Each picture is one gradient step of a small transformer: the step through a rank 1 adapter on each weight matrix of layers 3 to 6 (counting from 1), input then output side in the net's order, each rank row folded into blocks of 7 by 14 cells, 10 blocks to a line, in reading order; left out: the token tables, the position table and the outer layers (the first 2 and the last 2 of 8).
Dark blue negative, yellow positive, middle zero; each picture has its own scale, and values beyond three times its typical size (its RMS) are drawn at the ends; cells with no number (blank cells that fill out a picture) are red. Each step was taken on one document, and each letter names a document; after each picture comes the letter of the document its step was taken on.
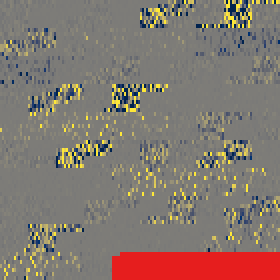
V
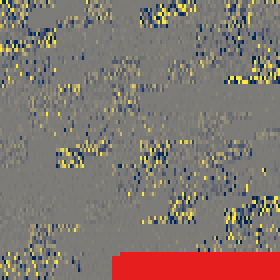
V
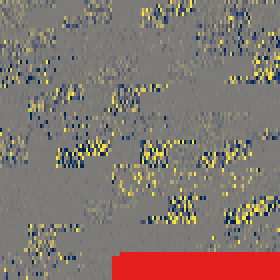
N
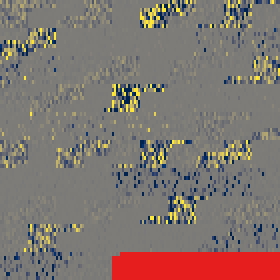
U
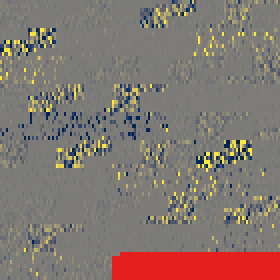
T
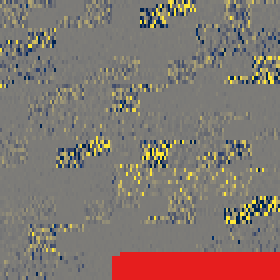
N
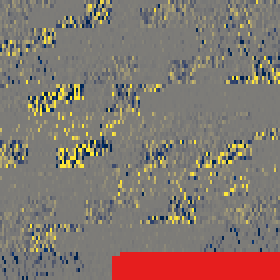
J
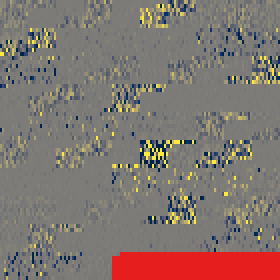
N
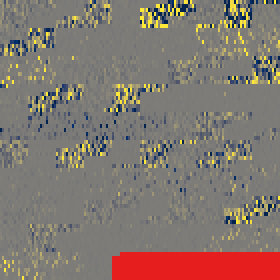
J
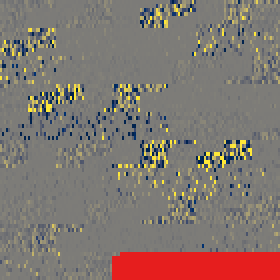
T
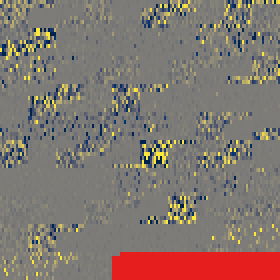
N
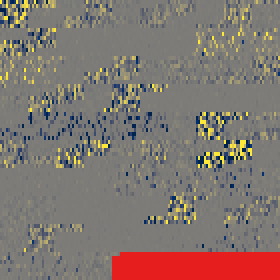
T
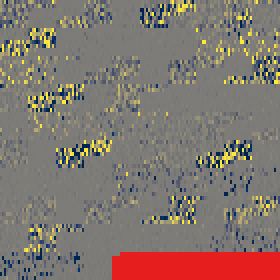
J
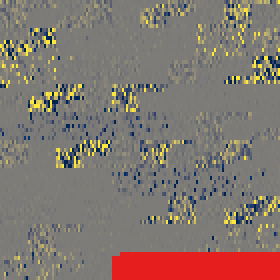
U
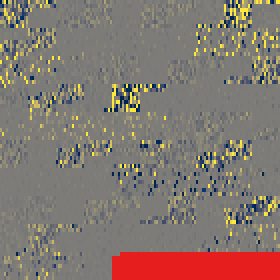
U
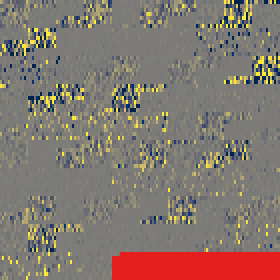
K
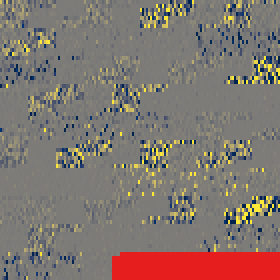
N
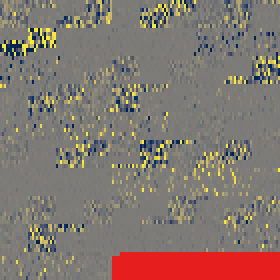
K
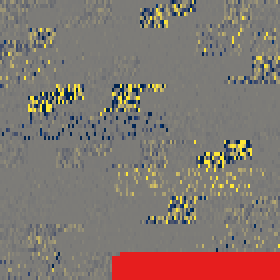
T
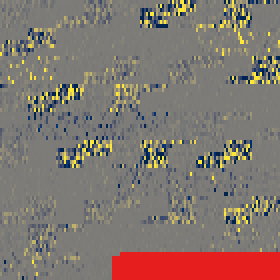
J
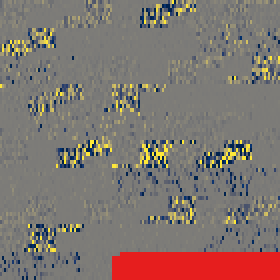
J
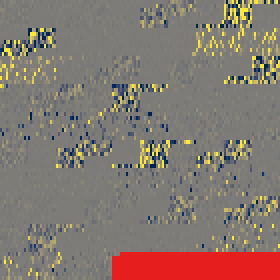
T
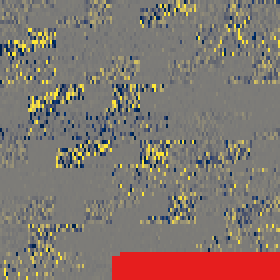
N
